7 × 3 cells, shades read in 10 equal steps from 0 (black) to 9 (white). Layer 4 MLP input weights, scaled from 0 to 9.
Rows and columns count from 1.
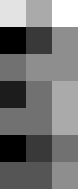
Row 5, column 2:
4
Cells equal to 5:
4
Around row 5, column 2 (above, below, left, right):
4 2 4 6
